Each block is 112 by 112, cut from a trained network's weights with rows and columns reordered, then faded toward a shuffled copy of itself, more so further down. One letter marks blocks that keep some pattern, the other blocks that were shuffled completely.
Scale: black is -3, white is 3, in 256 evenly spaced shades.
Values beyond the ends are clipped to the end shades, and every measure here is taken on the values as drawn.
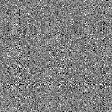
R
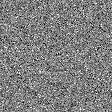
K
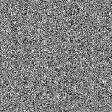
R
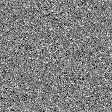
K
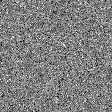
K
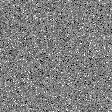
K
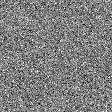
K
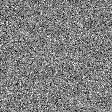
K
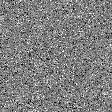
K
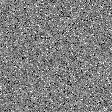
K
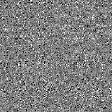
R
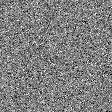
K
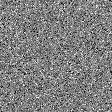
K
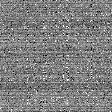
R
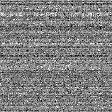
R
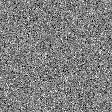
K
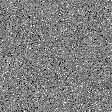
K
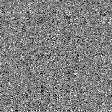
R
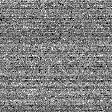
R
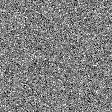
K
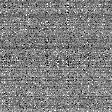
R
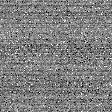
R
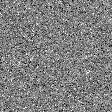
K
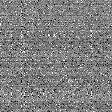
R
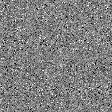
R
